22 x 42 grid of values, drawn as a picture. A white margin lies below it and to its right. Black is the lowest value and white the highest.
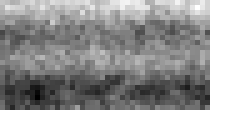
Stripes running across repeat 2 times from top to bottom. On average the colour sits 50% of the way up the scale. There is an overall slope up to the top. The values follow a bell shape. Streaks run across, left to right. The bottom left is the ninth with the lowest average.
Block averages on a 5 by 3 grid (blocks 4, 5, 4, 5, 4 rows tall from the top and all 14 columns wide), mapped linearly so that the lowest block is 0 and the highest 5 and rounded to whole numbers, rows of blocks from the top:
5 5 5 | 2 2 2 | 3 3 3 | 1 1 1 | 0 1 1
